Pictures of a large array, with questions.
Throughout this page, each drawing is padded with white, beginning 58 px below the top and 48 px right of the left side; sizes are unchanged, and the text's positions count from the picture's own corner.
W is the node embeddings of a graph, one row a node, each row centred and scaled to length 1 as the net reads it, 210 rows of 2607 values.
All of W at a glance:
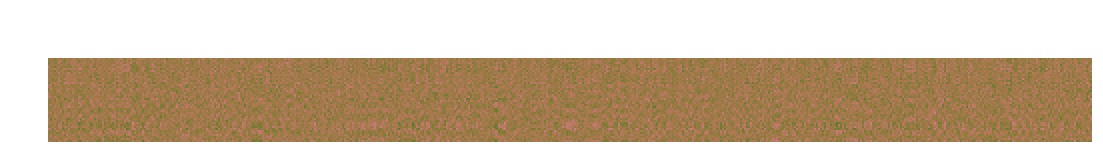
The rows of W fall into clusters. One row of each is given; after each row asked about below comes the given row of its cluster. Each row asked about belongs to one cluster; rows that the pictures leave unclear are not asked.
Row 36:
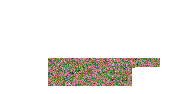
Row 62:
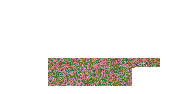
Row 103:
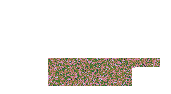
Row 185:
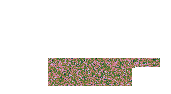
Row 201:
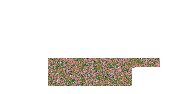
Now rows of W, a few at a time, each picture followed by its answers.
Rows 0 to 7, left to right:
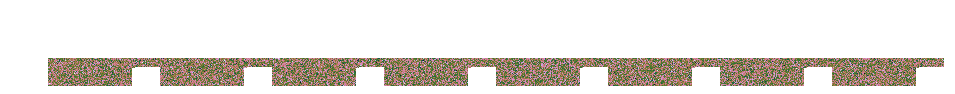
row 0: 185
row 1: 103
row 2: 185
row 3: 201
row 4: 62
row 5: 103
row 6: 62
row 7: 36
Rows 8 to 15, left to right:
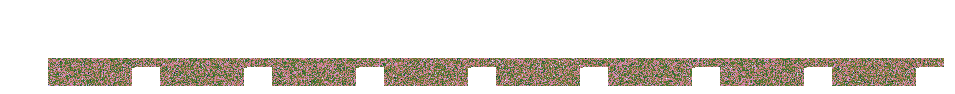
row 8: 62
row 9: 185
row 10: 62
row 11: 185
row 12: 201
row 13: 185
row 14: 62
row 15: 185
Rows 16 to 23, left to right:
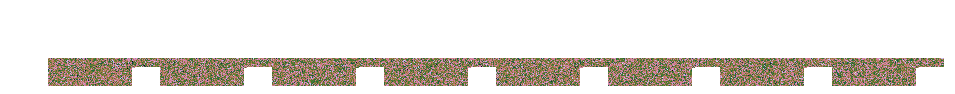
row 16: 103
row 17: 201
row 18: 62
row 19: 103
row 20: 103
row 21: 185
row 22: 103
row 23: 62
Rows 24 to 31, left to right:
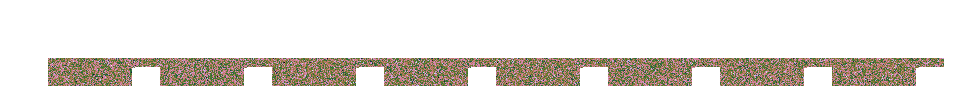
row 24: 185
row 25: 201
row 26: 201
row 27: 185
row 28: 201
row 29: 103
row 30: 103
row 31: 62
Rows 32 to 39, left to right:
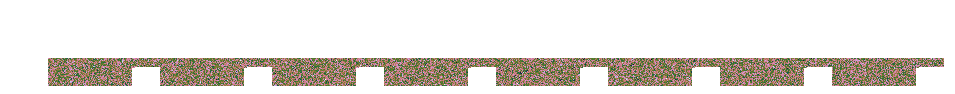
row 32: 103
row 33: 185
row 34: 103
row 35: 185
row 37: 185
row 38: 62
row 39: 201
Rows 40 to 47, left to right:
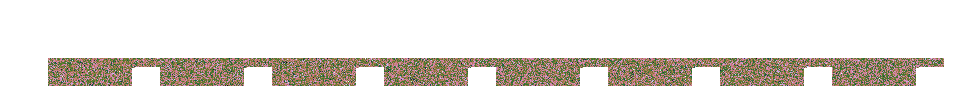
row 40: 62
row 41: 62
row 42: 201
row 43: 185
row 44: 36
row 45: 36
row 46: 185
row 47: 201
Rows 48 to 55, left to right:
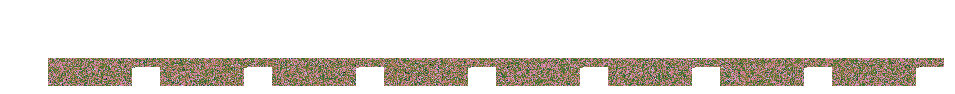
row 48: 185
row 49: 62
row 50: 201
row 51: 36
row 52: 62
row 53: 201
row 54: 62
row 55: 36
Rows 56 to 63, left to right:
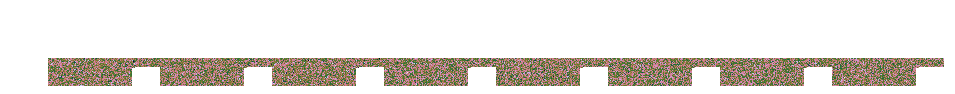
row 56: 185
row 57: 62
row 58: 185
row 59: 62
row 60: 201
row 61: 62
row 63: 201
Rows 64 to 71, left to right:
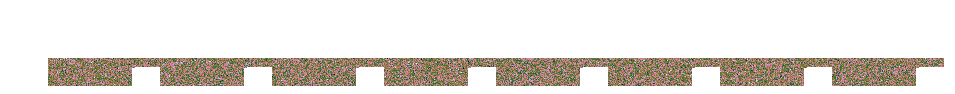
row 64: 201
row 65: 185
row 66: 201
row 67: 103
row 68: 36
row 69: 36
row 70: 62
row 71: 201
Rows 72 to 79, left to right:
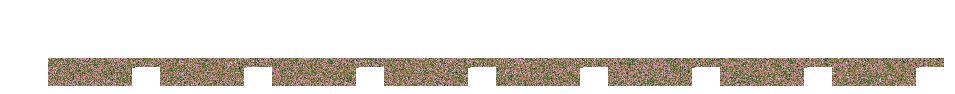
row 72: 36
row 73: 103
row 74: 36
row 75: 36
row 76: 201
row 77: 62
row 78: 185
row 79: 185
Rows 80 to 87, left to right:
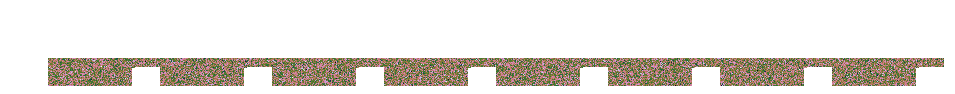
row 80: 62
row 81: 185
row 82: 62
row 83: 36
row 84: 185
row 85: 62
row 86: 103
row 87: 185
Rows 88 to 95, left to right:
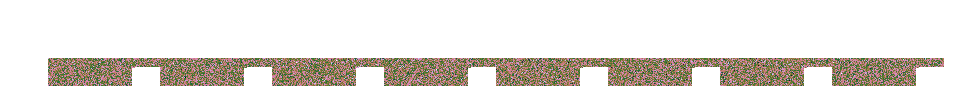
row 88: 103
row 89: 36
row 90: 103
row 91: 36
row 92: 185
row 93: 36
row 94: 201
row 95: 201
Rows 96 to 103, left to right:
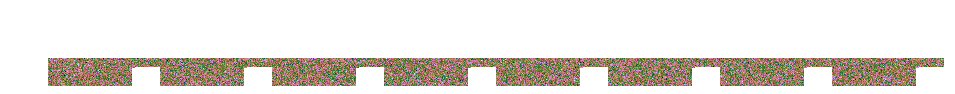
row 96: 201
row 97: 103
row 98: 36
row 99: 36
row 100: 103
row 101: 185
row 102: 103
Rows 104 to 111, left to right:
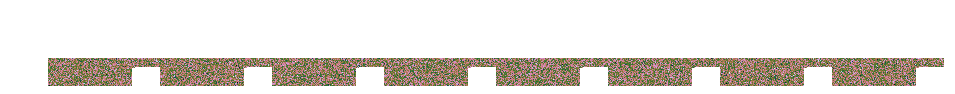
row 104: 185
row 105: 103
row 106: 185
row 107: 103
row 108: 62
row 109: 62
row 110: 201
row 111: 103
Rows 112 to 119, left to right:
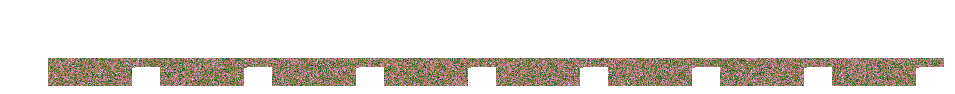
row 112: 185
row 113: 62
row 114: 201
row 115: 185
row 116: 185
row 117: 201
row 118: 36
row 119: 201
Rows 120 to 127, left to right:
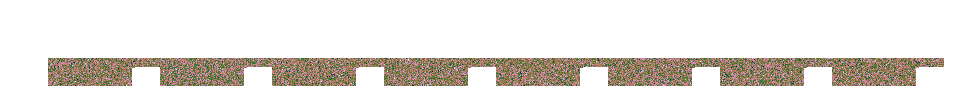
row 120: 185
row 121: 201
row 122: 201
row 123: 201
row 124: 36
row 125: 36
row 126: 62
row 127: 103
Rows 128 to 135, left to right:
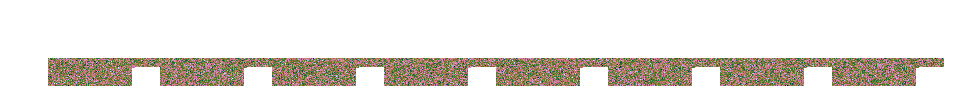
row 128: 201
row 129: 62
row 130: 36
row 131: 103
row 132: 36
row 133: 62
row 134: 62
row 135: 62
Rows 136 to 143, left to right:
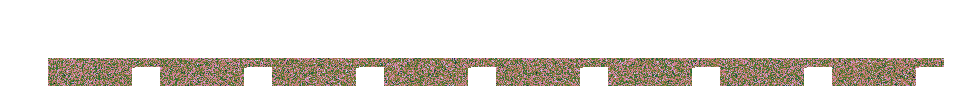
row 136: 201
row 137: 36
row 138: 36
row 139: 185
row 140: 36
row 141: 185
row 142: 201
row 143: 103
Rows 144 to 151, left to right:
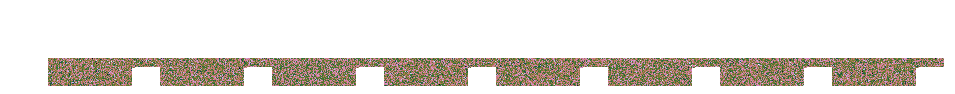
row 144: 201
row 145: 103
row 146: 201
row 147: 185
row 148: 103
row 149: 201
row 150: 103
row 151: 62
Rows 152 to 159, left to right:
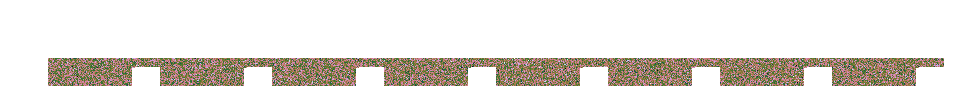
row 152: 103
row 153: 62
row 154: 185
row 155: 36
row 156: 201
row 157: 103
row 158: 103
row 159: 62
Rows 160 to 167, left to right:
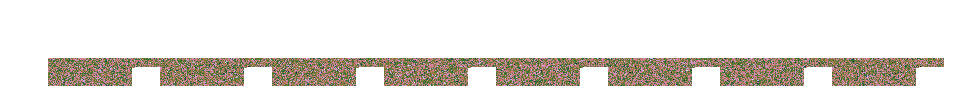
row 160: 36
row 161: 36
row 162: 36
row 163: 62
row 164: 62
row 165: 36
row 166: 62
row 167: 36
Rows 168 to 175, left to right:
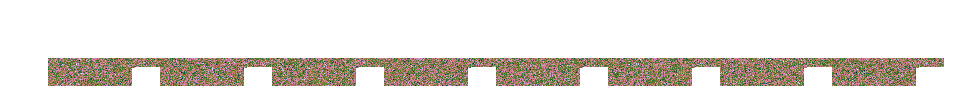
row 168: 62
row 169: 36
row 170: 62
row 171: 36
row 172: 62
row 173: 62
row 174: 201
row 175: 36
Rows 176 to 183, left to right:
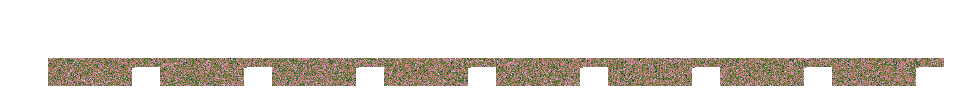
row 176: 36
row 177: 185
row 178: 36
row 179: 36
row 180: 185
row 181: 201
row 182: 103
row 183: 103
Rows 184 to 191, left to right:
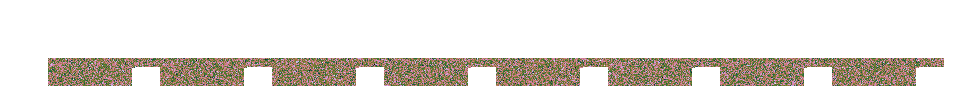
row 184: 185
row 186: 103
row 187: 201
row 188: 103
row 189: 185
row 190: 185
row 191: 103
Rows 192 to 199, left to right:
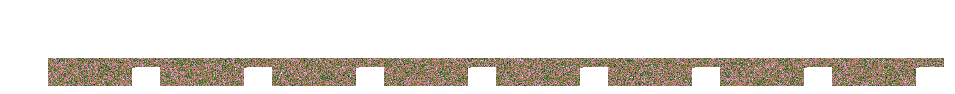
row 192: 185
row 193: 62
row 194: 201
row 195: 36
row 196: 201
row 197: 36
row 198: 62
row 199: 185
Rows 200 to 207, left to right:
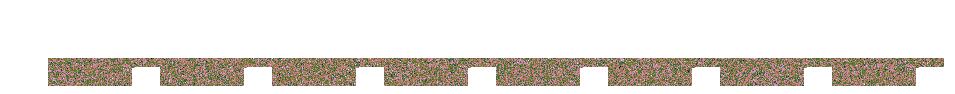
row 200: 62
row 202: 103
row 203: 62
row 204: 201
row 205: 62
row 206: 36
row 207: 62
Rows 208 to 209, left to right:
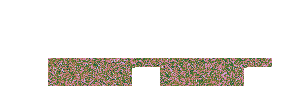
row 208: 36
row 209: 62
